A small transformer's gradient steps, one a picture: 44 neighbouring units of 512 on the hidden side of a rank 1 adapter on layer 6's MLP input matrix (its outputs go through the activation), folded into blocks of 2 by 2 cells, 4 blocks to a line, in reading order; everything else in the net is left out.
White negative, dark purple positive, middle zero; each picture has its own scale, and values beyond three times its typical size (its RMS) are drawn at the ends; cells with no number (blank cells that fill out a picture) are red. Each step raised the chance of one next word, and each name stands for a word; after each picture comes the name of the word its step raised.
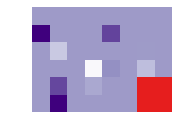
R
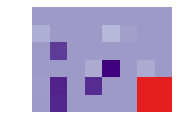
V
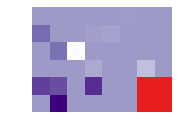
V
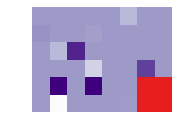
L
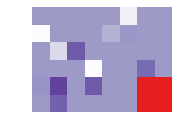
L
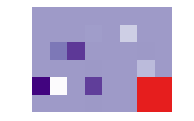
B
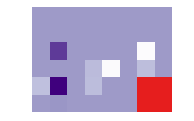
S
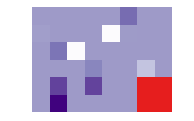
V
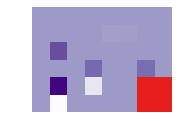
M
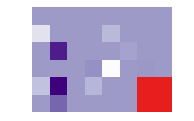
S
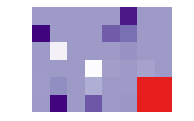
R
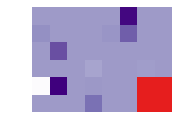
B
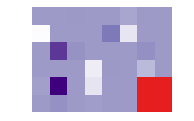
S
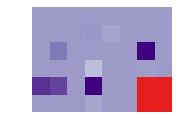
V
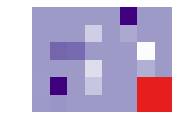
S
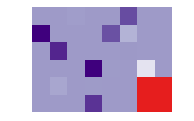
L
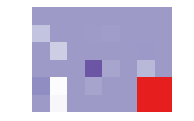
B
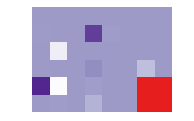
B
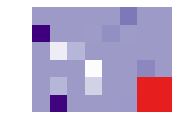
R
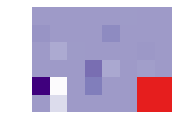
B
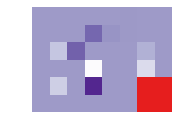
L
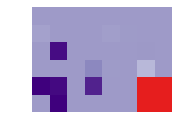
V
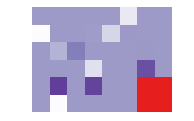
L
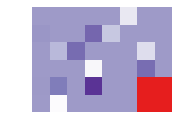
L
